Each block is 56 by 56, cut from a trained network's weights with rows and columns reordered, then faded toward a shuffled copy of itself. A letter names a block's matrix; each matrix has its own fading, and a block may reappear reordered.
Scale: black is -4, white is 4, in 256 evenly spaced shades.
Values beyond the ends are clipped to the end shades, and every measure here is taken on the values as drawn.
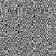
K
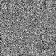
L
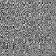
K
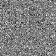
L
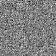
L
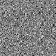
L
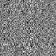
K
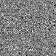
L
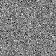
L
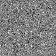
L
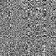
K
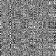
K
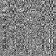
K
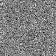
L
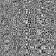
K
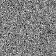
L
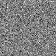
L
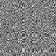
K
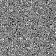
L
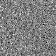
L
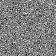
L
